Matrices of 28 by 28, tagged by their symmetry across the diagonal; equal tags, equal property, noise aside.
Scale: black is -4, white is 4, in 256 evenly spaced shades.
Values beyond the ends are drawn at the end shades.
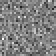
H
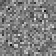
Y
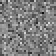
H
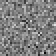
H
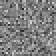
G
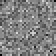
Y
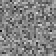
H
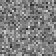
G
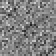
Y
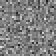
G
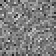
Y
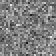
H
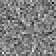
G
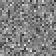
H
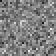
Y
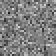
G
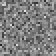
Y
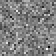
G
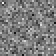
Y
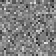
H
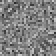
Y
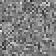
G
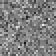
G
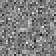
Y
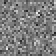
H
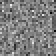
H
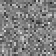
G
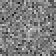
Y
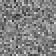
H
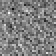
G
